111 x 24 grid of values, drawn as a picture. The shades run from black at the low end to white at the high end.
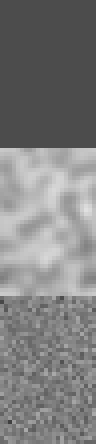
The table splits into 3 rows of 1 panel. Panel 1,1: low, flat. Panel 2,1: high, blotchy. Panel 3,1: middling, fine-grained.
